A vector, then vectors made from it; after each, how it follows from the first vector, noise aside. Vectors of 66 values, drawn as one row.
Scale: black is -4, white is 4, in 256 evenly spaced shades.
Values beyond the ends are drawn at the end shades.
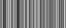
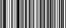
scaled up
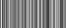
reversed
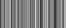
wrapped around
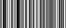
scaled up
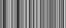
copied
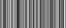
copied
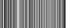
sign-scrambled
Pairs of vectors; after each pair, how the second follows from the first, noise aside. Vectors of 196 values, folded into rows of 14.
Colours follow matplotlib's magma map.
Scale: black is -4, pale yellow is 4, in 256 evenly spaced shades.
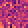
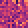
reversed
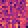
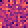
reversed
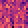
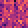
reversed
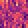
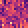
reversed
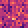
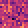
negated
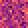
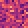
sign-scrambled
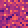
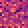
reversed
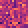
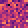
reversed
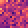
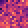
negated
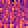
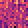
reversed
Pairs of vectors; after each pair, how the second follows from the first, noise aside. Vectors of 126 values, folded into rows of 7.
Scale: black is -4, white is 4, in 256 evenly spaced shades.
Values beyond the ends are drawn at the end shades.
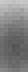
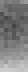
reversed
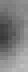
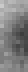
reversed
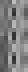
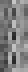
copied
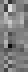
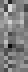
copied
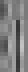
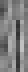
copied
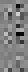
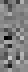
reversed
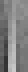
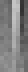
reversed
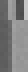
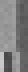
reversed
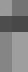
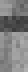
copied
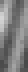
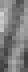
copied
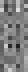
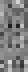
reversed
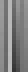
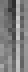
reversed
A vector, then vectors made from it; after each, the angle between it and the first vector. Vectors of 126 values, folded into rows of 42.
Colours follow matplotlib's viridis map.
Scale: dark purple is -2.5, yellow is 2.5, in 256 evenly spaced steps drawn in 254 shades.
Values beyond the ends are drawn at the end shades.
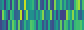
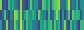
orthogonal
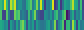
partly opposed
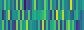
partly opposed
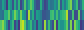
orthogonal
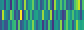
nearly parallel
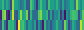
partly aligned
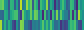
partly opposed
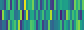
nearly parallel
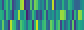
partly opposed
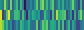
nearly opposite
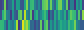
orthogonal
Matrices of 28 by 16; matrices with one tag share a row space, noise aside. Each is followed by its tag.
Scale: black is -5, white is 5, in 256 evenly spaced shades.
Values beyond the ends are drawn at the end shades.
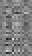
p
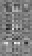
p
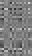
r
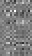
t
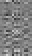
p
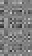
r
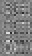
t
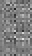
t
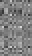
r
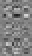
p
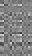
r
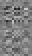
p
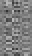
p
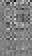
t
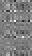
t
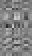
p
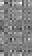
r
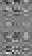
p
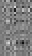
t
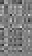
r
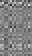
r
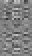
p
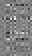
t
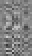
p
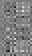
t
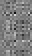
t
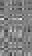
r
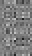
t
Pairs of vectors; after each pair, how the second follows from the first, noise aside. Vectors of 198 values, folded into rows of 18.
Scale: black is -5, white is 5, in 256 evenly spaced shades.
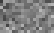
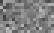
copied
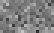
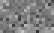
copied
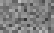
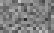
copied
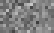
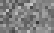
copied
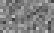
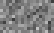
copied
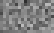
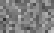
shuffled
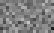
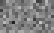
shuffled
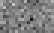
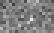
negated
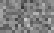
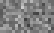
negated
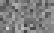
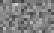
shuffled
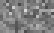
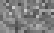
copied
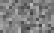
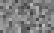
copied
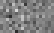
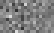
negated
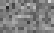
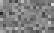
shuffled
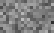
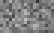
shuffled
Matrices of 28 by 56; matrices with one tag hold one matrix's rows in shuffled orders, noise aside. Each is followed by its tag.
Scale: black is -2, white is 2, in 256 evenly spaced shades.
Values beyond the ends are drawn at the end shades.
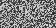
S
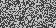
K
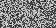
S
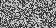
K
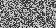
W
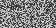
S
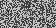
W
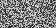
K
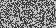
W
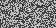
K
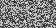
K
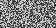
S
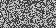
W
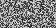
W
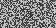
W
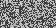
K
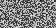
W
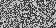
W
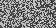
S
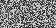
W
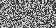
S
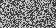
S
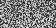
S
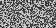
S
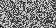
S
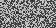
S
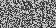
W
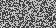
K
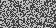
S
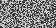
S
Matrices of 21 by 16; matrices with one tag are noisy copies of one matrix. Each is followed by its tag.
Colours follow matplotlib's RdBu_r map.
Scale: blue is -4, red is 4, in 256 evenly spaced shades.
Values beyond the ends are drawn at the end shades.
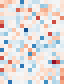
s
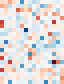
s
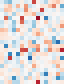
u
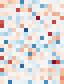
s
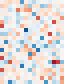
s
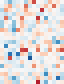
u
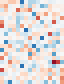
s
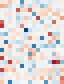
s
